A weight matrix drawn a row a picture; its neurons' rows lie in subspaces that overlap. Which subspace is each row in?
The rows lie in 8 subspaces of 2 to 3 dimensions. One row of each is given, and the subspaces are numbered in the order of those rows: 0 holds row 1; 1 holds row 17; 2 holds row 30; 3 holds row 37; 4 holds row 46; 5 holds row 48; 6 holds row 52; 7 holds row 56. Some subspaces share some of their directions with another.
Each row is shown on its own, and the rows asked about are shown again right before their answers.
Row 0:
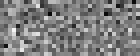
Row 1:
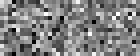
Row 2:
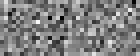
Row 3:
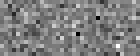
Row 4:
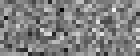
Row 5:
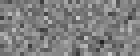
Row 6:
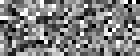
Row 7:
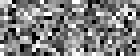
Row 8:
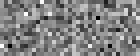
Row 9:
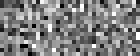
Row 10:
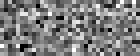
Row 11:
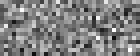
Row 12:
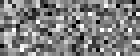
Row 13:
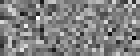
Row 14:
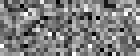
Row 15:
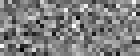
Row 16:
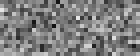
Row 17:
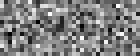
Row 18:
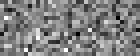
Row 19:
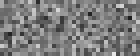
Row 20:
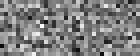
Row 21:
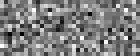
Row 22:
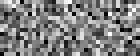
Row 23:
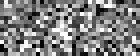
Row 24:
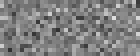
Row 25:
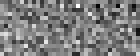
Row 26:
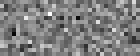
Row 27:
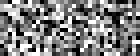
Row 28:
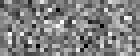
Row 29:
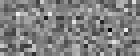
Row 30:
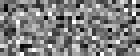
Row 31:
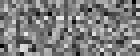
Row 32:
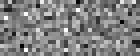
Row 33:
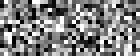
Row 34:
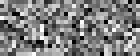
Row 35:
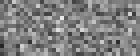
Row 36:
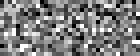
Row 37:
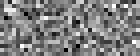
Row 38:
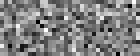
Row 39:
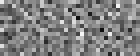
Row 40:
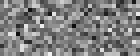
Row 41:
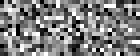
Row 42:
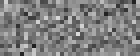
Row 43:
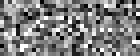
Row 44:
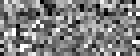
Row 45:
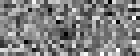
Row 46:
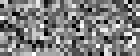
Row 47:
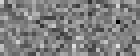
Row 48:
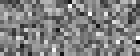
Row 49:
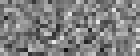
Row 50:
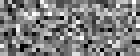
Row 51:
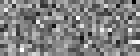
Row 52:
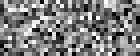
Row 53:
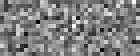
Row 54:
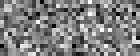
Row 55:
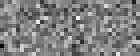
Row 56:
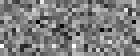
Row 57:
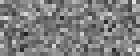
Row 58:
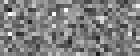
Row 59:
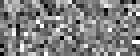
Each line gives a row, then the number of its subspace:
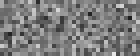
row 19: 1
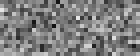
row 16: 6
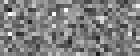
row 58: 7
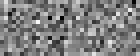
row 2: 0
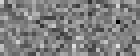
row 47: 7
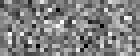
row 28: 1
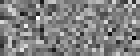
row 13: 4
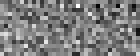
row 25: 5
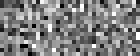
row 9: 5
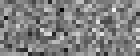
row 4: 3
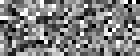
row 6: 4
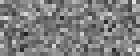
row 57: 4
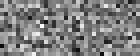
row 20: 4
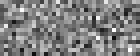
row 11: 6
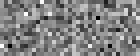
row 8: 6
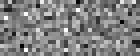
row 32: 3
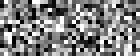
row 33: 1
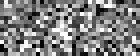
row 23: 7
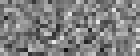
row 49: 3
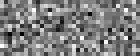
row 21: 1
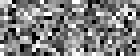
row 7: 0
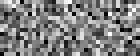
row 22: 5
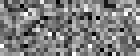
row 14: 6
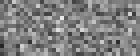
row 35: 0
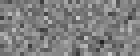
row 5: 5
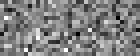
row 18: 3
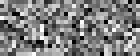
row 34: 4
